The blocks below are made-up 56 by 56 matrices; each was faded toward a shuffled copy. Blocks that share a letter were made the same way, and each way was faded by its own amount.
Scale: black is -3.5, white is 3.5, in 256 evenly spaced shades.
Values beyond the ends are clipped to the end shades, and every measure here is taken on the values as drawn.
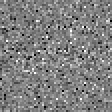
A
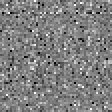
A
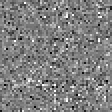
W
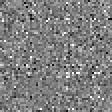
W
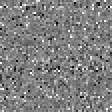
A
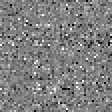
A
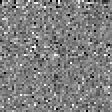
W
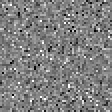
A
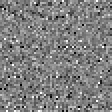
W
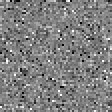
A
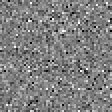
W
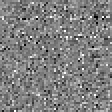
W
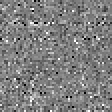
W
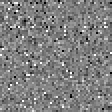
A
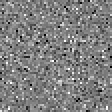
A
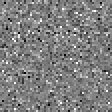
A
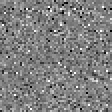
A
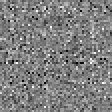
W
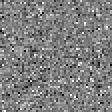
W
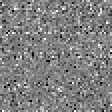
A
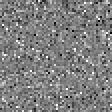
A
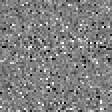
A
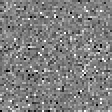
A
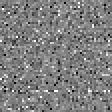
A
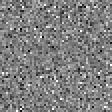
W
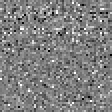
W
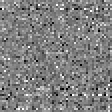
W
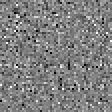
W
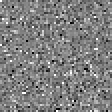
A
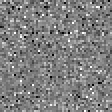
A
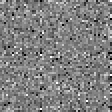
W
